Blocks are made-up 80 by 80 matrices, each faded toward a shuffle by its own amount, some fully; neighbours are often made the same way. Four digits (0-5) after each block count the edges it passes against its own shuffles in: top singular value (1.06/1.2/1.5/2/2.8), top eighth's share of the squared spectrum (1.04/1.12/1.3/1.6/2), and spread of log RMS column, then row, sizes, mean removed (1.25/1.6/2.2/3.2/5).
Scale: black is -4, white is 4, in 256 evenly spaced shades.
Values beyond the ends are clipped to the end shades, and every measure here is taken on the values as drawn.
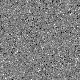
0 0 0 0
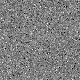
0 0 0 0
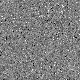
0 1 0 0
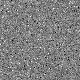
0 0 0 0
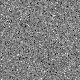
0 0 0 0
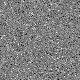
0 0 0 0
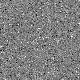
0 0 0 0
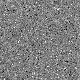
0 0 0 0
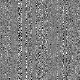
2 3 4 0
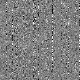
2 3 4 0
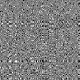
4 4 2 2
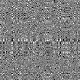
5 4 2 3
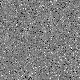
1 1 0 0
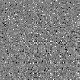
4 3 1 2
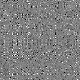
4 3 2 2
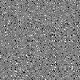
4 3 1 1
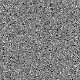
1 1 3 0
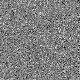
1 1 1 0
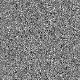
0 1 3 0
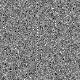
1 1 2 0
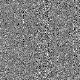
1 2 3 0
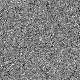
0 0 1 0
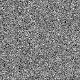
0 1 2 0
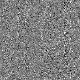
1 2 3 0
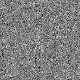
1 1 2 0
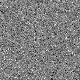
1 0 1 0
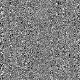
1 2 3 0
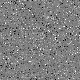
2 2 0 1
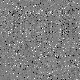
3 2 0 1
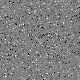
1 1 0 1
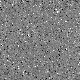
2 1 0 0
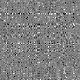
4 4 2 3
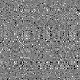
4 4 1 3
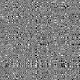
4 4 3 3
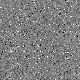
2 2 0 1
